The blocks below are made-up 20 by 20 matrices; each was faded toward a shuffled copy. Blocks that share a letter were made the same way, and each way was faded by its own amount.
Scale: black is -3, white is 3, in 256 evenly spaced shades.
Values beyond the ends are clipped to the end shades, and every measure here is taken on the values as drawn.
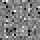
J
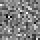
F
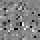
J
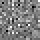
F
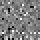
F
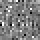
F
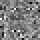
F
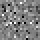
J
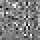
F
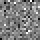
F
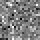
F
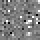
J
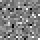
F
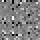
J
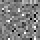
F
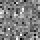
F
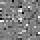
J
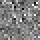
F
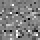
J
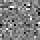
F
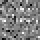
F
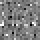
J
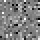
J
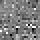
J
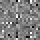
F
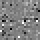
J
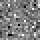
F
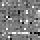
J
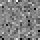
F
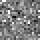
F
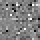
F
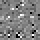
J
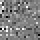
J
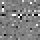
J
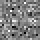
F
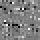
J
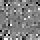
J
